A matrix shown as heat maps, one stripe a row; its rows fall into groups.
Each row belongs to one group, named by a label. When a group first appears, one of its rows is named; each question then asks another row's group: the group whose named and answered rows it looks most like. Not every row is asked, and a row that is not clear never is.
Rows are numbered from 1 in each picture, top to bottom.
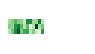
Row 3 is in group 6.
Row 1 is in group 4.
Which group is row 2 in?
6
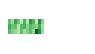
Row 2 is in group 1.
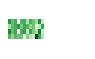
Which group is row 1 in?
1
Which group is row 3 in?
1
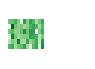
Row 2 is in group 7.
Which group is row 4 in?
7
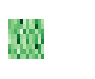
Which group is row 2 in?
6
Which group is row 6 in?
6
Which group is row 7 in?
1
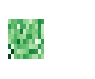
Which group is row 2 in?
1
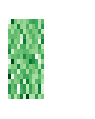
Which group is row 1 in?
7
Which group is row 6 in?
1
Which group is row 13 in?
4
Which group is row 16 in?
4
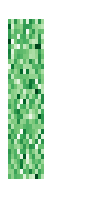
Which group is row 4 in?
1
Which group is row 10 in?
7
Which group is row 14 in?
7
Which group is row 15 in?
6
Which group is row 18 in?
1
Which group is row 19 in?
6
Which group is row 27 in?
1
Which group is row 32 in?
6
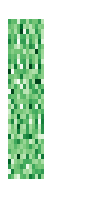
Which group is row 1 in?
1
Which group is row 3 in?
4
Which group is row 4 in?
1
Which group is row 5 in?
1
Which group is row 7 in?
6
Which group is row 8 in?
1
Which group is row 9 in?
1
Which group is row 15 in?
7
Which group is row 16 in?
1
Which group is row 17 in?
7
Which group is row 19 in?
7
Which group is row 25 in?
6
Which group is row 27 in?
6
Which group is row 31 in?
7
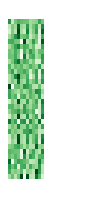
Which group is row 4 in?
6
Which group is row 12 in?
6
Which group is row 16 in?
1
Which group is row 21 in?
1
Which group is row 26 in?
6
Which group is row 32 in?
4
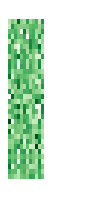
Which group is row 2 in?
7
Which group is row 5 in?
7
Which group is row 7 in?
1
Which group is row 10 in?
1
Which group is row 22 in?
4
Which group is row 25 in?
4
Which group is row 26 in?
6
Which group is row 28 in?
1
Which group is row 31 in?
1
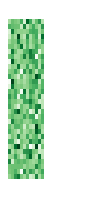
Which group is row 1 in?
4
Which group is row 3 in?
7
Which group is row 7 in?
7
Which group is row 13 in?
7
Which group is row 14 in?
7
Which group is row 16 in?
1
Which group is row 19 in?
6
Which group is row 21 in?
7
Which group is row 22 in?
6
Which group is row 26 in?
6
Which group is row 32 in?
6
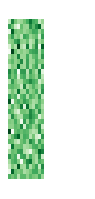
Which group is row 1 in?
7
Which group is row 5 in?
6
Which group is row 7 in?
7
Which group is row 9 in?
4
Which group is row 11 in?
1
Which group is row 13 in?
7
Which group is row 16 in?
1
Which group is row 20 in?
7
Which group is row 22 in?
4
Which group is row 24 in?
6
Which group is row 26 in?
7
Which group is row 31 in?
7
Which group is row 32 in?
1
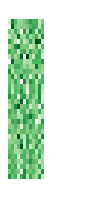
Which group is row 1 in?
7
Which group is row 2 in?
7
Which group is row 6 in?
6
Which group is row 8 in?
4
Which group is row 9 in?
7
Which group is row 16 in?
1
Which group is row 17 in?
4
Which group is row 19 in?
1
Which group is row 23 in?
1
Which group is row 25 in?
4
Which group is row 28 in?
1
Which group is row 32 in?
1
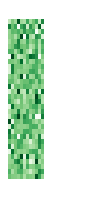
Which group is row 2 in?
1
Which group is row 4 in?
4
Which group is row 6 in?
6
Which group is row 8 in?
7
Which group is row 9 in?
4
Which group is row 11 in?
7
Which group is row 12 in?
4
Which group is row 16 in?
6
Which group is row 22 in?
7
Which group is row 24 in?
1
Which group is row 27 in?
7
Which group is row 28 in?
4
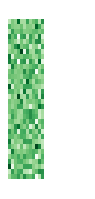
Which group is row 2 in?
6
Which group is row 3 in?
7
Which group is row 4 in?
1
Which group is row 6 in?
6
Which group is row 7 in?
4
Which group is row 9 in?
1
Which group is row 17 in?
4
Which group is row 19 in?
7
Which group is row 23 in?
1
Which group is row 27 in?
7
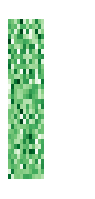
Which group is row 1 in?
4
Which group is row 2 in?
1
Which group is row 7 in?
1
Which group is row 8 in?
7
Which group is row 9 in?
1
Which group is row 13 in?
6
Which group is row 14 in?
7
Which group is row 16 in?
7
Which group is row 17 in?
7
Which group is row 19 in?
4
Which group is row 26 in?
6
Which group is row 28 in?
1
